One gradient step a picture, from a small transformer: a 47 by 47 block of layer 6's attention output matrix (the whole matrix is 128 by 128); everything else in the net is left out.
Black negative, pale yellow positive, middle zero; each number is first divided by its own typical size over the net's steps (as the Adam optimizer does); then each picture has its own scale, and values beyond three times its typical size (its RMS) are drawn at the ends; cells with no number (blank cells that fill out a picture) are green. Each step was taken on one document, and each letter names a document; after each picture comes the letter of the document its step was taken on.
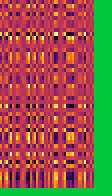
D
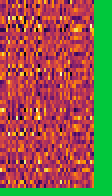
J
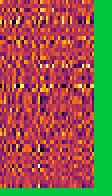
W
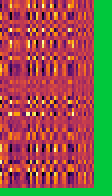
D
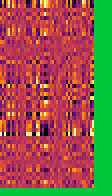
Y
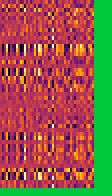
J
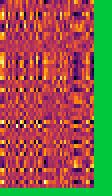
J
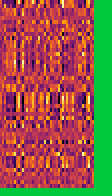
W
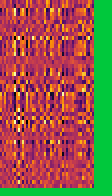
W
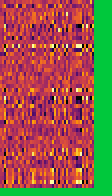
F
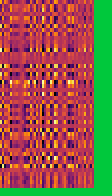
D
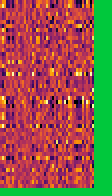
F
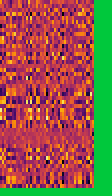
W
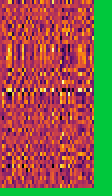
W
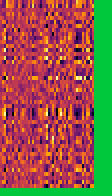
F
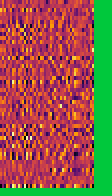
J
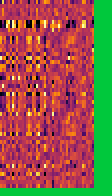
Y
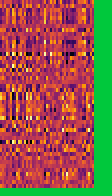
W
